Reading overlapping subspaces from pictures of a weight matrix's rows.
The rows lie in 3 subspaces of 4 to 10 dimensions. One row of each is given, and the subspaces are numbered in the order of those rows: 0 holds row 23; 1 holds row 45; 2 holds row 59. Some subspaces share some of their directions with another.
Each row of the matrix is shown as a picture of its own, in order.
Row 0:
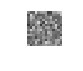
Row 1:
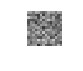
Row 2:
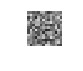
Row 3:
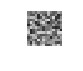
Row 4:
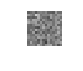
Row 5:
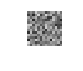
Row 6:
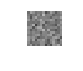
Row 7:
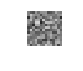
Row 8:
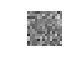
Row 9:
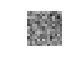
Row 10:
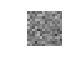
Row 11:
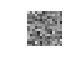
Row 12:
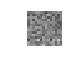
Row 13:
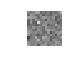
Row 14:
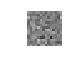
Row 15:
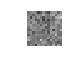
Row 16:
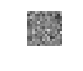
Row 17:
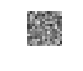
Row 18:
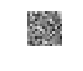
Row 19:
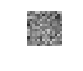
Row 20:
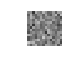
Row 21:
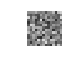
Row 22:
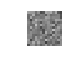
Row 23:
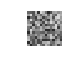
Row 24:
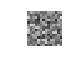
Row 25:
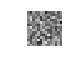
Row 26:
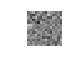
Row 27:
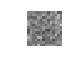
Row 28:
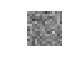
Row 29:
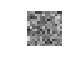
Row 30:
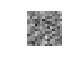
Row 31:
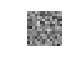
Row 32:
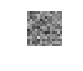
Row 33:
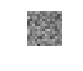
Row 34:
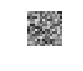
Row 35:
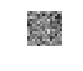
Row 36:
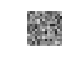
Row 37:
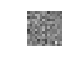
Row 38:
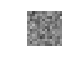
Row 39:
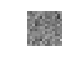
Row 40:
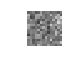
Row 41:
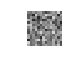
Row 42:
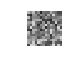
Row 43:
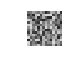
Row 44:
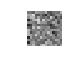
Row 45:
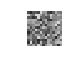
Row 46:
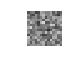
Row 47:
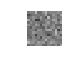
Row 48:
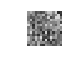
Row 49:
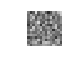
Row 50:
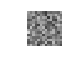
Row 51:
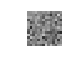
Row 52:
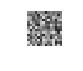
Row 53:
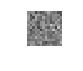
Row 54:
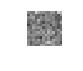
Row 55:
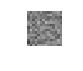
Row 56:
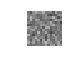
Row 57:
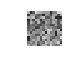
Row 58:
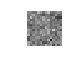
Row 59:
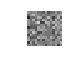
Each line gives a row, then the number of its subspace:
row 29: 0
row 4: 1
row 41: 2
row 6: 1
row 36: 1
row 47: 2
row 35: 0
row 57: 1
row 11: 2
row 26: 2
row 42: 0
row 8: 2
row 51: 2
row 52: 2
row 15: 0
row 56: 2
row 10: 2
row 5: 2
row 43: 2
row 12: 2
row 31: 2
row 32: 1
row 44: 2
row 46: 2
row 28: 2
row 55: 2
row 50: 2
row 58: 0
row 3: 2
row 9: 2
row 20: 2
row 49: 0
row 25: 2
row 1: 1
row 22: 1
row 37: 1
